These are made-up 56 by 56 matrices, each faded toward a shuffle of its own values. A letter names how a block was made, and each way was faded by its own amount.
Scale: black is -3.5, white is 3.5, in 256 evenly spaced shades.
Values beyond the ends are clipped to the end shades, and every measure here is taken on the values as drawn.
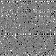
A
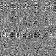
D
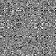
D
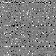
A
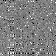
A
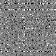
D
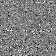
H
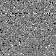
H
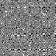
D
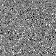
H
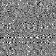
D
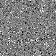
H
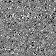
H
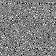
H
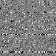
D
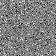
H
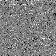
H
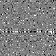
A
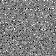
H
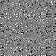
A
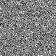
H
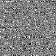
D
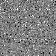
H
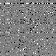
A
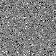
H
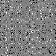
A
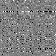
D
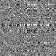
D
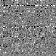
D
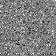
H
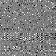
A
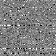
D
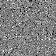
H
